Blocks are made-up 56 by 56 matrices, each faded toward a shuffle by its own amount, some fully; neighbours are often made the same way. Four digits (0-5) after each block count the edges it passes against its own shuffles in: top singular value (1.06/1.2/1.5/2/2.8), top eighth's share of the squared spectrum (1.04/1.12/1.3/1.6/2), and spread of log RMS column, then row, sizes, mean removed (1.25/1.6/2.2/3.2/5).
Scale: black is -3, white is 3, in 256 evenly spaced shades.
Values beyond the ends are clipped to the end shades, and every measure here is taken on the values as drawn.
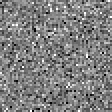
0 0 0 0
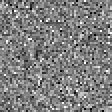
0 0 0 0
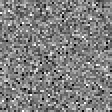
0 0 0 0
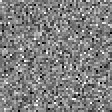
0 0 0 0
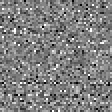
3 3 0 2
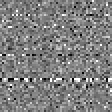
4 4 1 3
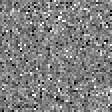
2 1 0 0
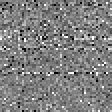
3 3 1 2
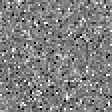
1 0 0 0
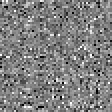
3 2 1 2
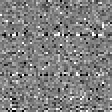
4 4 2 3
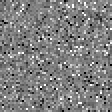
1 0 0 0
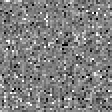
3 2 1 1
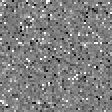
1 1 0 0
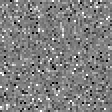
1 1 0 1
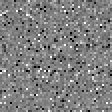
2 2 0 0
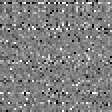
4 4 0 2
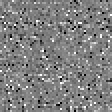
2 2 0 1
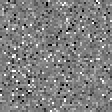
0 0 0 0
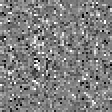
3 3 2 1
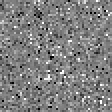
2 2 1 0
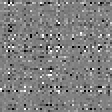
3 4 2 3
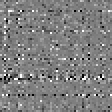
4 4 2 3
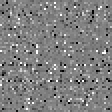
2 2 1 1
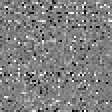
3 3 1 2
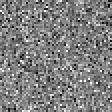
1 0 0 0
